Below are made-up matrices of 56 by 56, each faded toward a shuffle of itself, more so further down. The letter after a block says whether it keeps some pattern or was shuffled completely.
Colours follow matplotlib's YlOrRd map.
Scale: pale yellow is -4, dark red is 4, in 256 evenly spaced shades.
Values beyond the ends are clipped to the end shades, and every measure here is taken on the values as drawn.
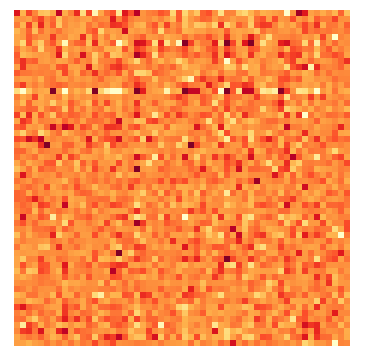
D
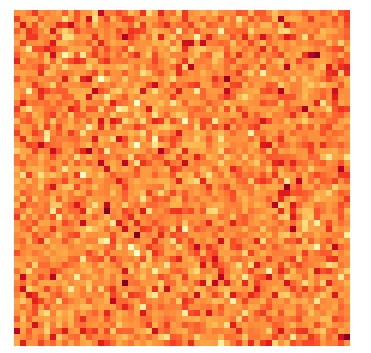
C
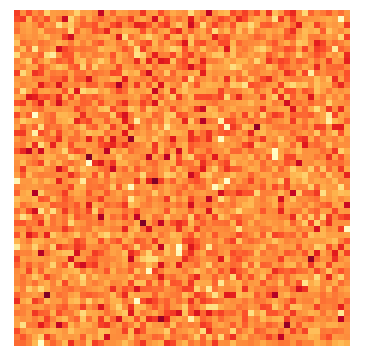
C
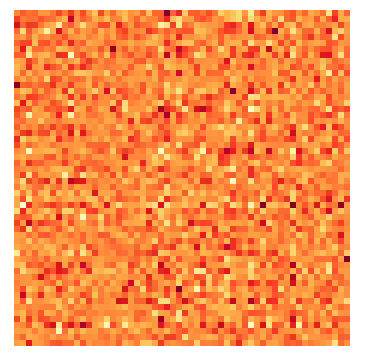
D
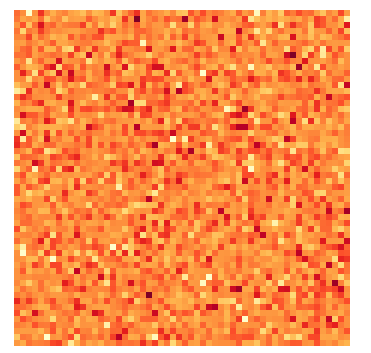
C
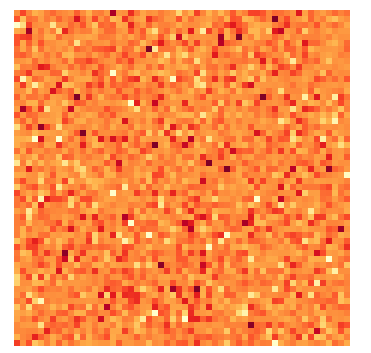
C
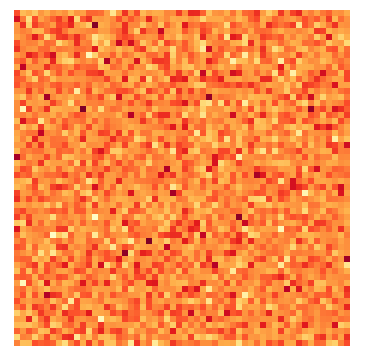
C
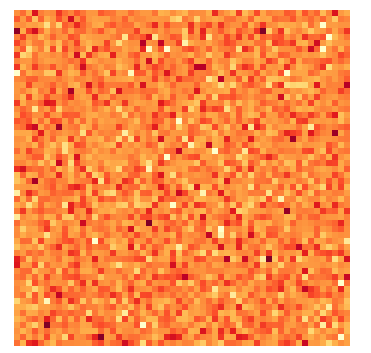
C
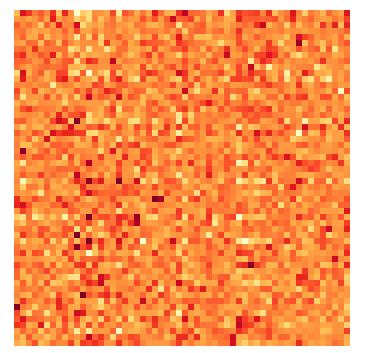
D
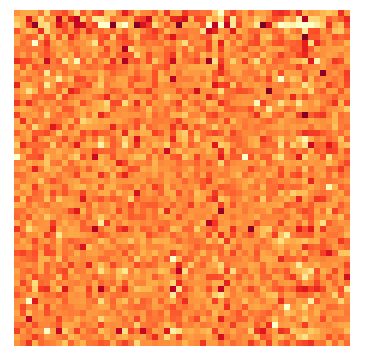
D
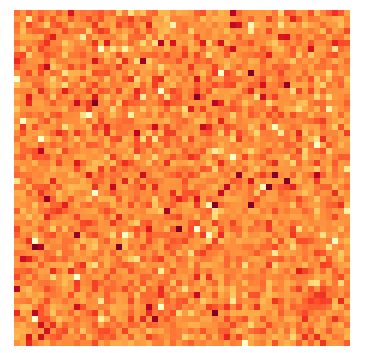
C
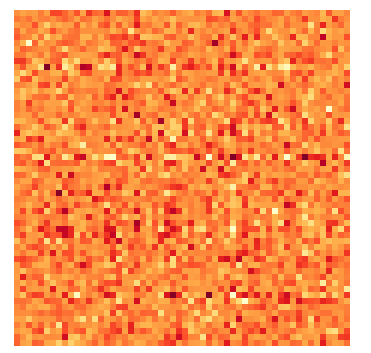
D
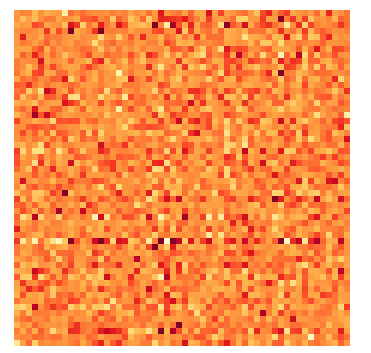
D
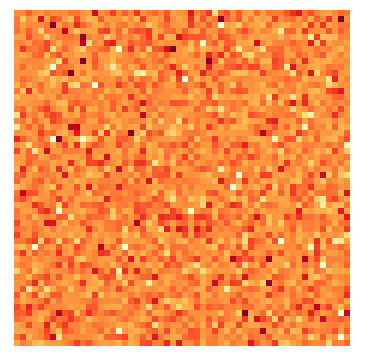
C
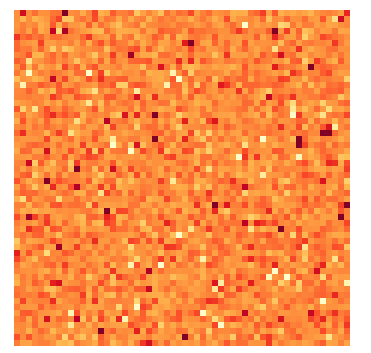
C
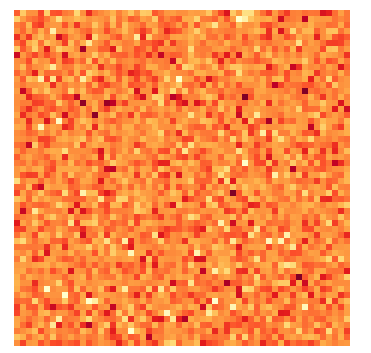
C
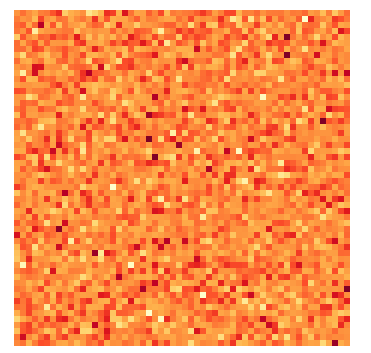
C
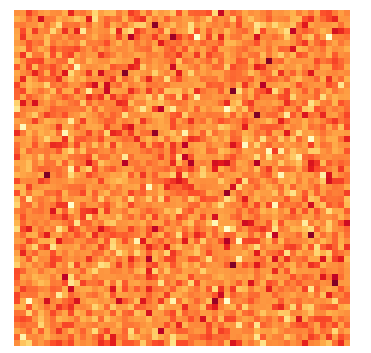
C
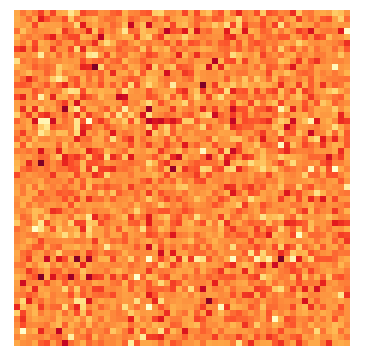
D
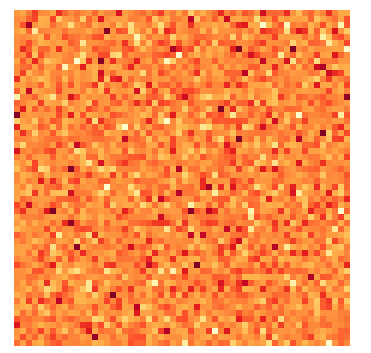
C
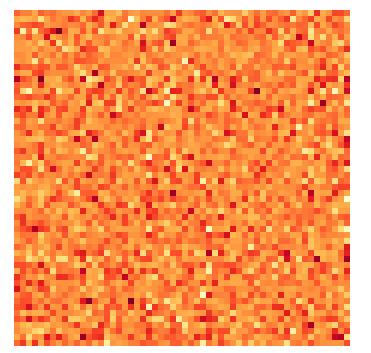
D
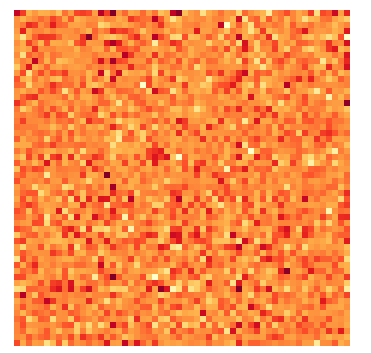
D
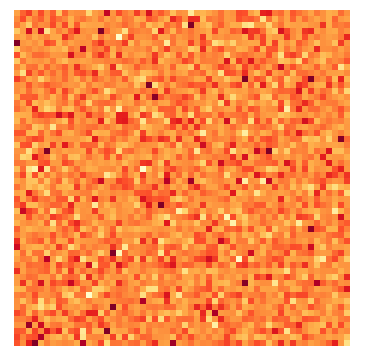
C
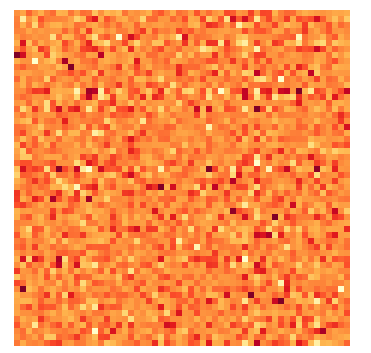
D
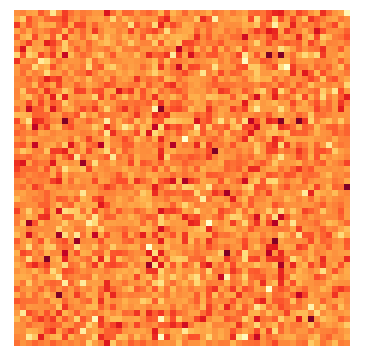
D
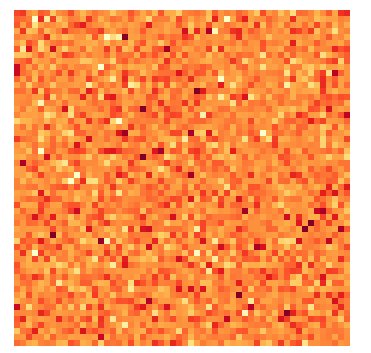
C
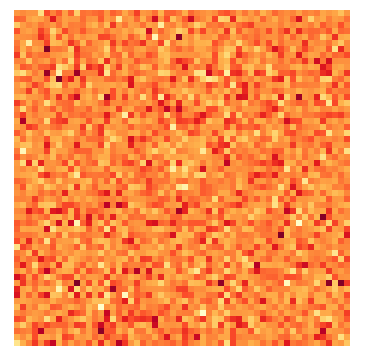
D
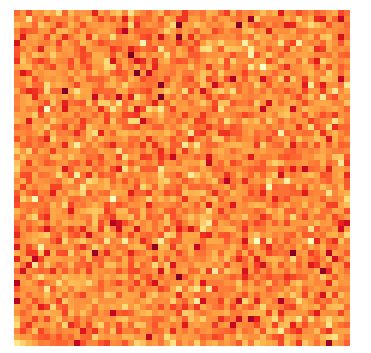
C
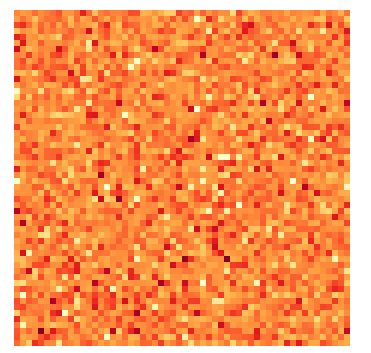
C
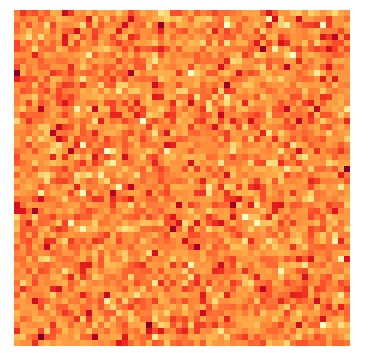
C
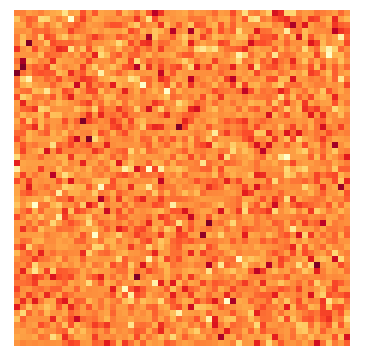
C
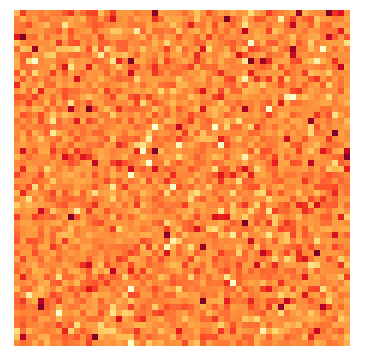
C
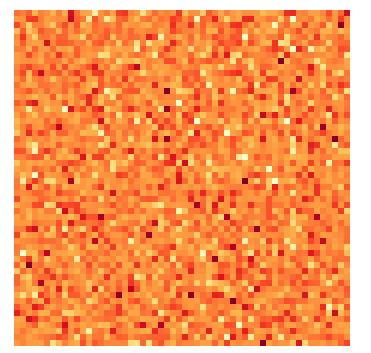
C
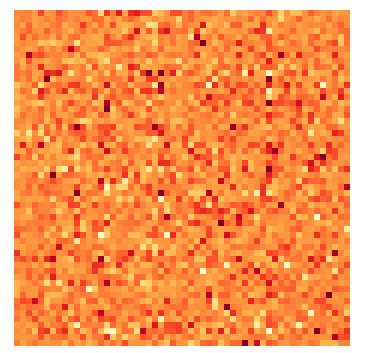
D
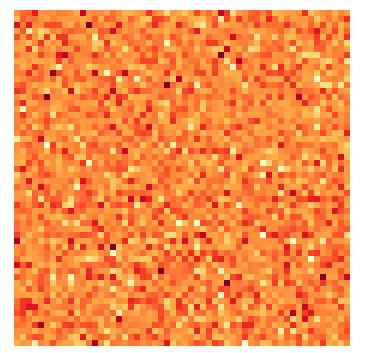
C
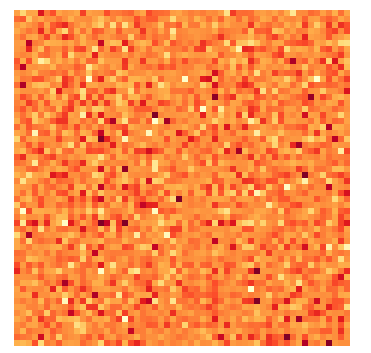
D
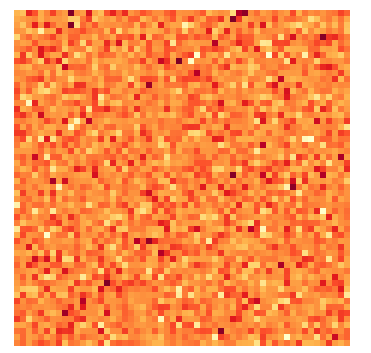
C
